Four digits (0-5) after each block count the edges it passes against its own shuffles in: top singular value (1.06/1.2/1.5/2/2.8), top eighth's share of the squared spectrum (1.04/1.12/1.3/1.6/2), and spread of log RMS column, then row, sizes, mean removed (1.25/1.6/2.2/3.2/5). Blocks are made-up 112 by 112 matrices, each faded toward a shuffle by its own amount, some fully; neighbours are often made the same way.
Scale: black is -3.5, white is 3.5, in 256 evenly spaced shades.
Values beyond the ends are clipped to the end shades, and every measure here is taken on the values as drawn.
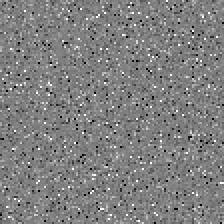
2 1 0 0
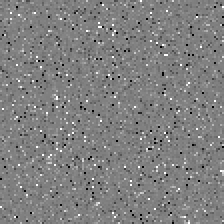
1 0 0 0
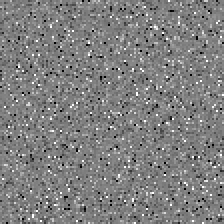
0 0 0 0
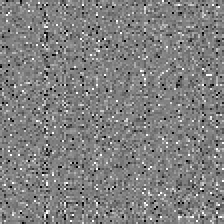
4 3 2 2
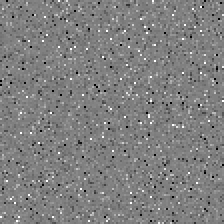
0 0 0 0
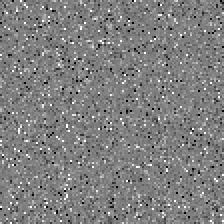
1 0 0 0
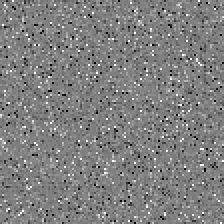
0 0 0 0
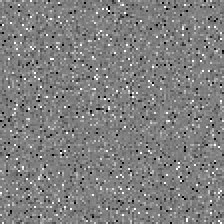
2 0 0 0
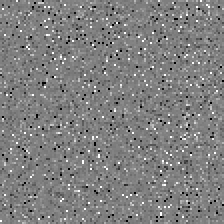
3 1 0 0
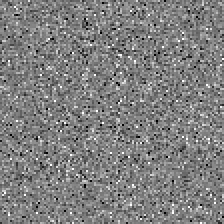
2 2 1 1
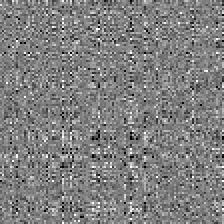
5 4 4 3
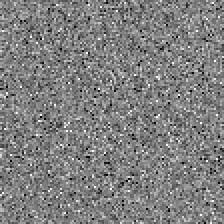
2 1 0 0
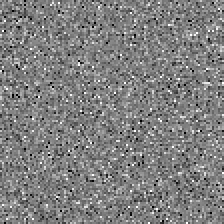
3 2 0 0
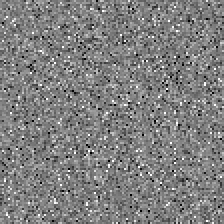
3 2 0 0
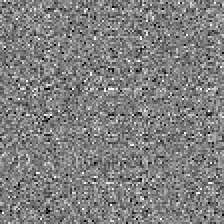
4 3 2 2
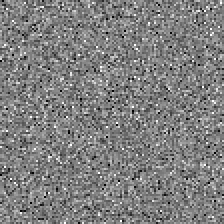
2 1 0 0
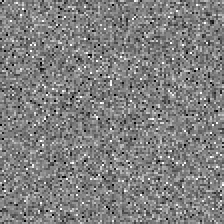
2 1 0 0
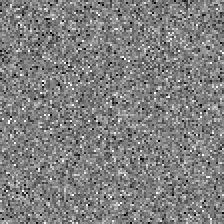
1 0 0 0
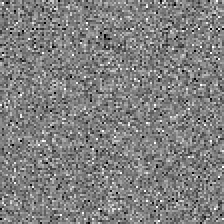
3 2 1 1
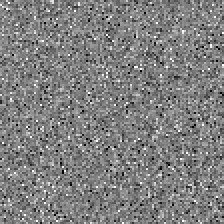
2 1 0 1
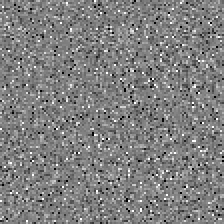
3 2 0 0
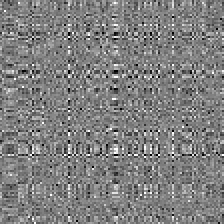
5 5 4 4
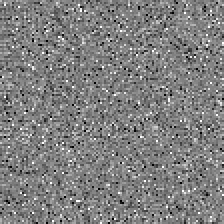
3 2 1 0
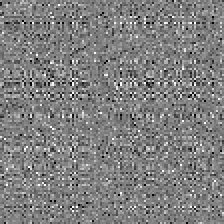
5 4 3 3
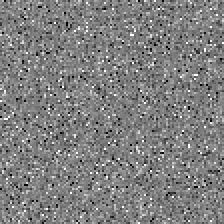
2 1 0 0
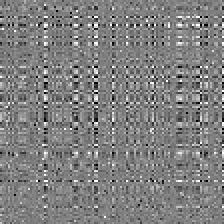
5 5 4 4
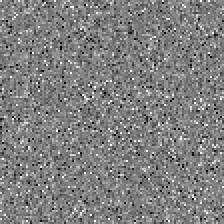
3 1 0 0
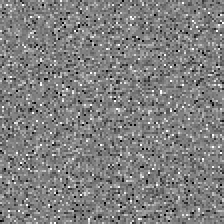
3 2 0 1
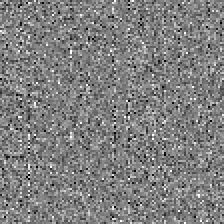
1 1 3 0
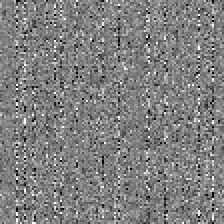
2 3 4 0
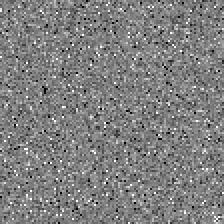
0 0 0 0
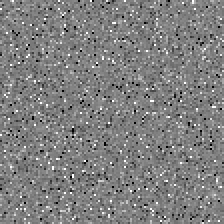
0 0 0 0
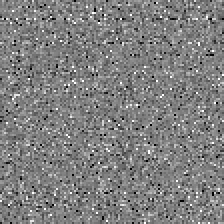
1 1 0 2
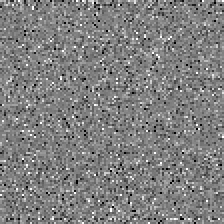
1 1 0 2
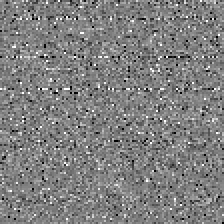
2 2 0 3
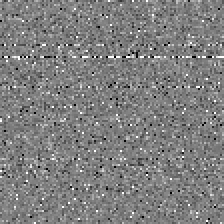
3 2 0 2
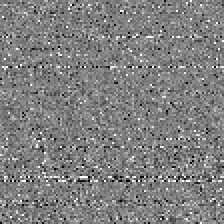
2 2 0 3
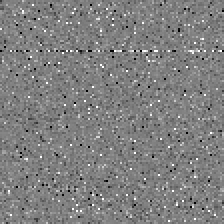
3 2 0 1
